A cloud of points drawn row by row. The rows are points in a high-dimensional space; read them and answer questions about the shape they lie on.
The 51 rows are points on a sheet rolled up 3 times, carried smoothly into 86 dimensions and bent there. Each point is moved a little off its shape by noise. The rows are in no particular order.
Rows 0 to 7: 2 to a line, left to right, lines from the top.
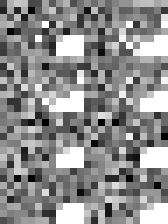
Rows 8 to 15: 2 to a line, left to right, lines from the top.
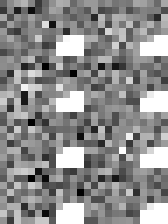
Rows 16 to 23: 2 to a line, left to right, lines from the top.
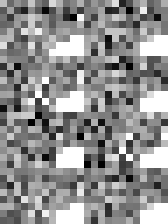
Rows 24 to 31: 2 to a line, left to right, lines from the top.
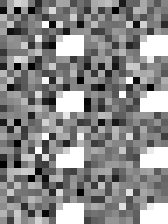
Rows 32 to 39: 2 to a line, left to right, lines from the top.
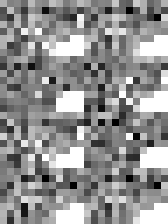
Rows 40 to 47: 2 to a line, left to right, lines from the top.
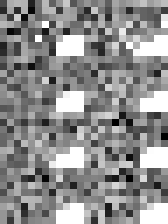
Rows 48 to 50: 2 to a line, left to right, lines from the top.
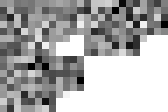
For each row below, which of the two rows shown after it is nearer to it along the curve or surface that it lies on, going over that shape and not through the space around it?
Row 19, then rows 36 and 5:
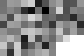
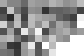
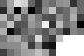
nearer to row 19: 5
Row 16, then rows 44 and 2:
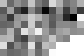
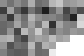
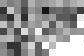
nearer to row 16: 2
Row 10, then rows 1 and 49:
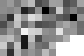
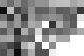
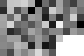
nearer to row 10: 49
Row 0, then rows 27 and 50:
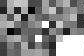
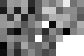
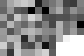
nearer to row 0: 27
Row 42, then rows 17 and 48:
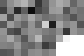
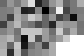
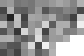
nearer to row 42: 48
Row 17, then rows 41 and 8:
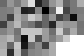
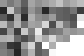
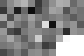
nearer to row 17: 41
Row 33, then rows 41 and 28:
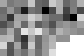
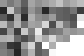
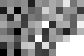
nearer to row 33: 41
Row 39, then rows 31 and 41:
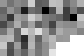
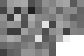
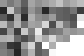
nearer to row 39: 41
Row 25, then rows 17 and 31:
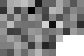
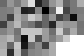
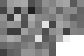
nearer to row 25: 31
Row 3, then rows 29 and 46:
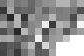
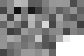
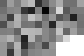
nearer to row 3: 29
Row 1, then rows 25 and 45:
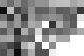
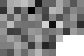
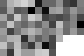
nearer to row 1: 25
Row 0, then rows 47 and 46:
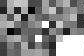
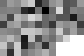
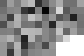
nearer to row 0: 47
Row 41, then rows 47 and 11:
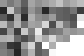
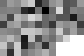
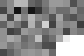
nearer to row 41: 47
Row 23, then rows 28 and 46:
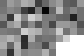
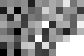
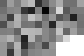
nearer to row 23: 46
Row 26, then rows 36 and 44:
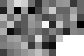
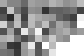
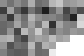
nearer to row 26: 36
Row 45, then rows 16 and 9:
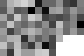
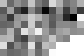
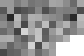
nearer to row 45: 16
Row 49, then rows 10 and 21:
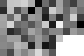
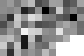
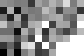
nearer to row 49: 10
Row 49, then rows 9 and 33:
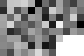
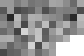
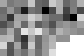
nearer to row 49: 33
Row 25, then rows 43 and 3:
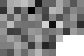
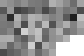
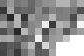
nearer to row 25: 3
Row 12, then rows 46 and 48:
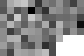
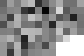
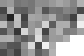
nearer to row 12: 46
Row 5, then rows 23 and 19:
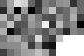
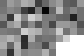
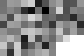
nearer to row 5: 19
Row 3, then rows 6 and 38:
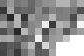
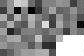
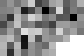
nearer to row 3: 6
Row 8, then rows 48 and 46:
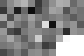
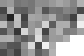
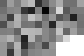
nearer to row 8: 48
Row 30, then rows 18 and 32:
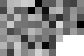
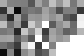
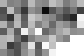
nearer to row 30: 32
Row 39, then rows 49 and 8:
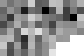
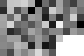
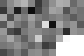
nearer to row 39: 49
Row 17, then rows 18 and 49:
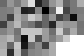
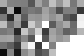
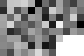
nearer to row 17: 49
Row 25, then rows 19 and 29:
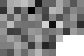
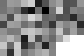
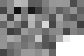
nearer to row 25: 29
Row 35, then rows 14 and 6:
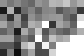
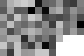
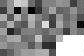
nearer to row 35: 6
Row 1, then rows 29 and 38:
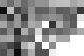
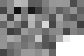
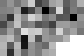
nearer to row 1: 38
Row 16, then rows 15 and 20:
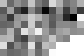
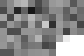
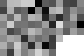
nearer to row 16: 20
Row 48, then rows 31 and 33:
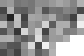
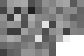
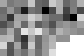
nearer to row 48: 31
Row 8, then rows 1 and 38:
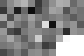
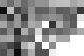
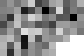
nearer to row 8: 1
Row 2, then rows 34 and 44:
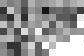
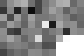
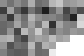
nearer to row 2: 44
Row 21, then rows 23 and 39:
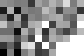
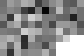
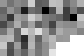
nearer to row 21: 39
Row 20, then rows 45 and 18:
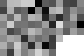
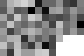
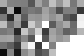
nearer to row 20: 45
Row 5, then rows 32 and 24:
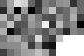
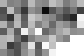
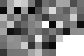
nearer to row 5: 24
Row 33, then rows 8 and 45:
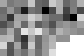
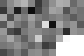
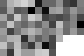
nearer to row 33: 45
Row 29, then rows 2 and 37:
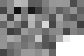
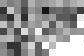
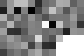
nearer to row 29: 37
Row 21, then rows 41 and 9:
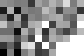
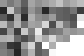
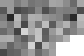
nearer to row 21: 41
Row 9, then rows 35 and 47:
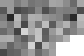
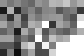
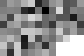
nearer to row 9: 35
